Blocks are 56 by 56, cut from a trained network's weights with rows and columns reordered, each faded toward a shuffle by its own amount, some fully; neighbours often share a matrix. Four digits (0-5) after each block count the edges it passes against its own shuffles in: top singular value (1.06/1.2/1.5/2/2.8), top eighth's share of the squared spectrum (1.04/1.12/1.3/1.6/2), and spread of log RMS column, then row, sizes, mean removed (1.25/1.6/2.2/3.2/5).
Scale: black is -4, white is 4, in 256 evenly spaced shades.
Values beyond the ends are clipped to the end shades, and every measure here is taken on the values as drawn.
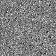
0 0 0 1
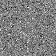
0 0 0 0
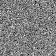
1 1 0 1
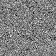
0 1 0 0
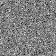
0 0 0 0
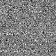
2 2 0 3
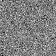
0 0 0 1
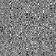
3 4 3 2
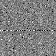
3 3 0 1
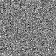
2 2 0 0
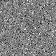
0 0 0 0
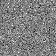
0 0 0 0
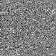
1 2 1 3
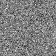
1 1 0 0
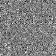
2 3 1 2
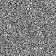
1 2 0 2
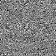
2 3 1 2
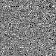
3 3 2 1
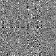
3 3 3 1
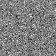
1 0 1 0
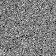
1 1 0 0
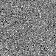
0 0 0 0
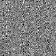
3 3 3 0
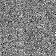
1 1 0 1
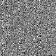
2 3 2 0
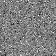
1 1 0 0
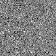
2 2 1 1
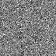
1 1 1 0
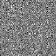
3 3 3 0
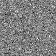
1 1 0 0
